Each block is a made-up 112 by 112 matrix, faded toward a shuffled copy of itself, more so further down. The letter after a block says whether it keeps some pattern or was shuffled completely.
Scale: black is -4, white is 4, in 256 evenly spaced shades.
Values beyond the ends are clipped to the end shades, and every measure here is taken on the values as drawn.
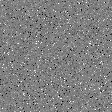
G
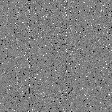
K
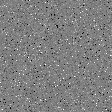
G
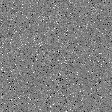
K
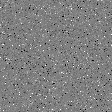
G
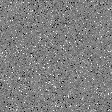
G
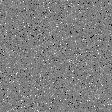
G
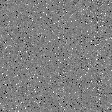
K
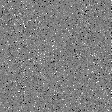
K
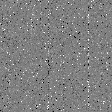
K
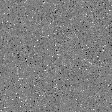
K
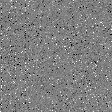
K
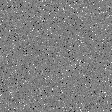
G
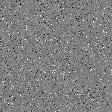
G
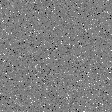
G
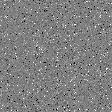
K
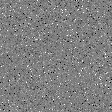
G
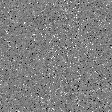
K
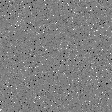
G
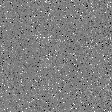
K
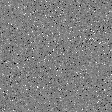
G
